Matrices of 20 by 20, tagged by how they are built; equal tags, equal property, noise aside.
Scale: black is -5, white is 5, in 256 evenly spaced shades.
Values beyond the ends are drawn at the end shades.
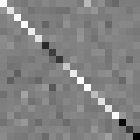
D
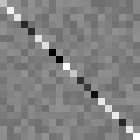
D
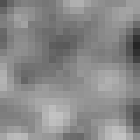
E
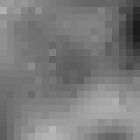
E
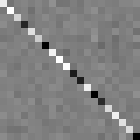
D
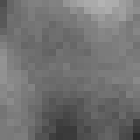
E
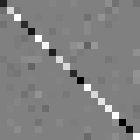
D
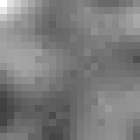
E
